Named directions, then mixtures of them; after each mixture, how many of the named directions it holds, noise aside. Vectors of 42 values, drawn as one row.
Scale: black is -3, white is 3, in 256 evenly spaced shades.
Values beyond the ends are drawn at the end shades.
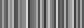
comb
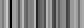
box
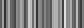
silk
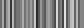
three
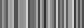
one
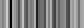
one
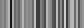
three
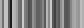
two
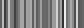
two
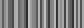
one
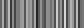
three
